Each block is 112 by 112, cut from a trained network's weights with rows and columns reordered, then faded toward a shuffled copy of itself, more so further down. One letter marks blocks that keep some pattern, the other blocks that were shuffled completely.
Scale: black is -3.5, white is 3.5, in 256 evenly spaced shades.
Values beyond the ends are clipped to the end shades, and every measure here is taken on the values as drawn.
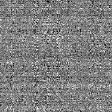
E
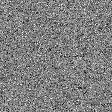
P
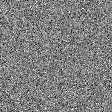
P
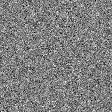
P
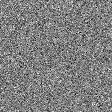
P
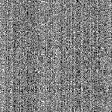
E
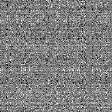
E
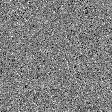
P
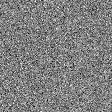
P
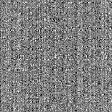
E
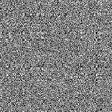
E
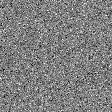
P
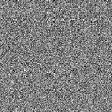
E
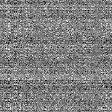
E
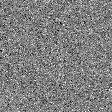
P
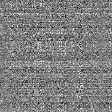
E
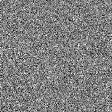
E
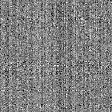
E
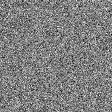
P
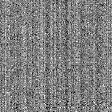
E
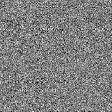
E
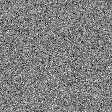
P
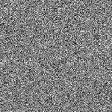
E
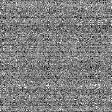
E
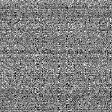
E
